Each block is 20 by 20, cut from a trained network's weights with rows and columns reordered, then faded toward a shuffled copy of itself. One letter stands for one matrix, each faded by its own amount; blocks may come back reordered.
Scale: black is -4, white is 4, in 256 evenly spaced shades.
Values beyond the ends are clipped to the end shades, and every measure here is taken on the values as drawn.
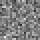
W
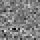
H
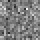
H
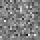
H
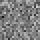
W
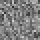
W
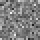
H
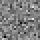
H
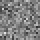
W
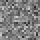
W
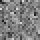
H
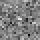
H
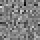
H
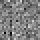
H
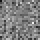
H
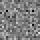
H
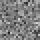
W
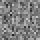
W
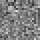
W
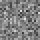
H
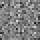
H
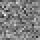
W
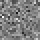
W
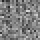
H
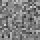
W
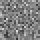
W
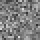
W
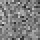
H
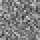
W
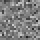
W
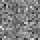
H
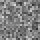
W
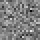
W
